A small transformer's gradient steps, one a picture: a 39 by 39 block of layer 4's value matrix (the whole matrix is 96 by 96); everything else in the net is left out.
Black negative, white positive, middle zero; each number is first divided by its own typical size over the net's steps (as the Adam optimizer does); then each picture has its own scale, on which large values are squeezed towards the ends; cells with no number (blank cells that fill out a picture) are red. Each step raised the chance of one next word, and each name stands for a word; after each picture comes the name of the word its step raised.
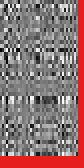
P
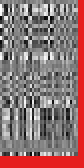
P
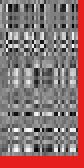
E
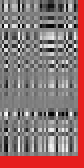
E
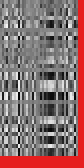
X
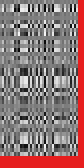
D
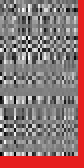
P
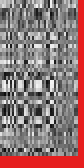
X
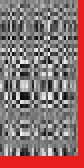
X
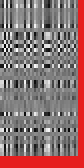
E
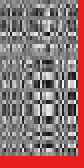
X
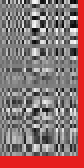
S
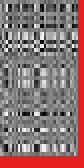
E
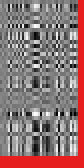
E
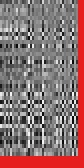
X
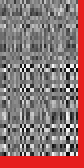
D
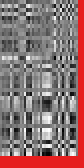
P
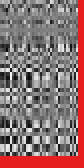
D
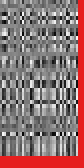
X
